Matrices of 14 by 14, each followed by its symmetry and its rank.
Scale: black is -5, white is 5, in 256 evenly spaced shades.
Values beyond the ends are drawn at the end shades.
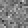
neither, full rank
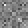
symmetric, rank three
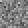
neither, full rank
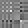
symmetric, rank two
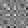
symmetric, rank two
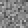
neither, full rank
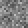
neither, full rank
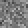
neither, full rank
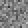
neither, full rank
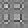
symmetric, rank two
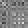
symmetric, rank three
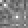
symmetric, rank three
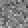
neither, full rank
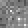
symmetric, rank three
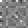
symmetric, rank three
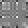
symmetric, rank two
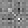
symmetric, rank three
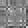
symmetric, rank two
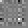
symmetric, rank two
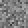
neither, full rank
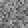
neither, full rank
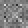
symmetric, rank three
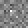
symmetric, rank three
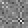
symmetric, rank three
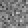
neither, full rank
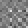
symmetric, rank three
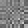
symmetric, rank two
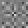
symmetric, rank two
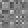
symmetric, rank two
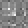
symmetric, rank two
